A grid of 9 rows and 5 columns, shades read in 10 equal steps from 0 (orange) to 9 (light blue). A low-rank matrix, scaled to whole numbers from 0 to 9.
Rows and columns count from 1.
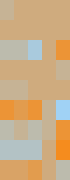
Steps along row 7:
down up down down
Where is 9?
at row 6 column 5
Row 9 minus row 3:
-3 -3 -6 0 5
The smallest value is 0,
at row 8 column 5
